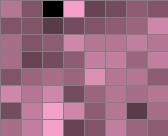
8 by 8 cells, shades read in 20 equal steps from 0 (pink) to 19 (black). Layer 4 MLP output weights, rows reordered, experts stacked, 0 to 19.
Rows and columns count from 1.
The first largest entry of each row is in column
3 3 2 2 1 4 7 4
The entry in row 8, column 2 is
4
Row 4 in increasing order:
4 4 4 6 7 8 10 11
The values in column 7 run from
4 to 12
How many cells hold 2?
1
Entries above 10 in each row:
2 1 0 1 0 0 1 1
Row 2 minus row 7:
-1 5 12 7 1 3 -5 -3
